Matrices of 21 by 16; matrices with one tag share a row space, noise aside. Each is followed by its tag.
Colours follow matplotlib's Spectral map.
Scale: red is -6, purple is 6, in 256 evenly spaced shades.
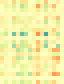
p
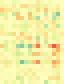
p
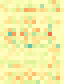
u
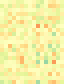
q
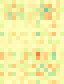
q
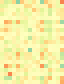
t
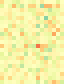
q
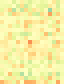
u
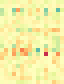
p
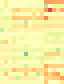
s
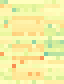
s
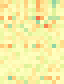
q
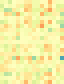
t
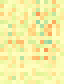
q
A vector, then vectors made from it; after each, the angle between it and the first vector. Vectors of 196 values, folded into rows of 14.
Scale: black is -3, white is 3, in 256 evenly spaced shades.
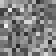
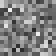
nearly parallel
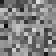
nearly opposite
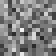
orthogonal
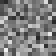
orthogonal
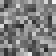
orthogonal
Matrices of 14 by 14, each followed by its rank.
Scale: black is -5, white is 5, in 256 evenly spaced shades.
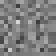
three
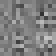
three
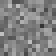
full rank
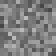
full rank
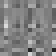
two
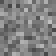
full rank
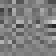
two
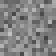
full rank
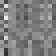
two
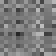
two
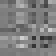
two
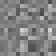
three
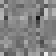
three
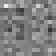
three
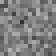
full rank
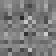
three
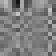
two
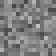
full rank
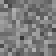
full rank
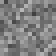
full rank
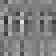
two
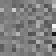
three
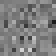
three
